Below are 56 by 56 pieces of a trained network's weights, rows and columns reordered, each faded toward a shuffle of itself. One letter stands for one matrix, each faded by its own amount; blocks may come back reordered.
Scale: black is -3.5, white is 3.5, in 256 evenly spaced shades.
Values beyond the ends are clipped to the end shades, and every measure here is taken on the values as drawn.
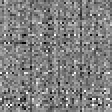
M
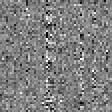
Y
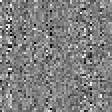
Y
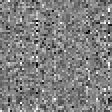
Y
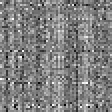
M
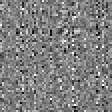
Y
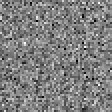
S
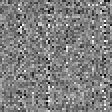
Y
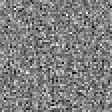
S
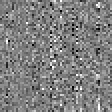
Y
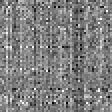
M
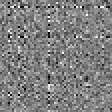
Y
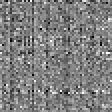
M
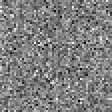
S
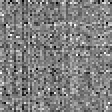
M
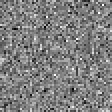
S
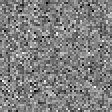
S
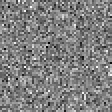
S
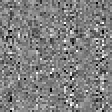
Y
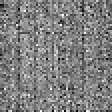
M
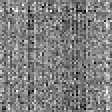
M
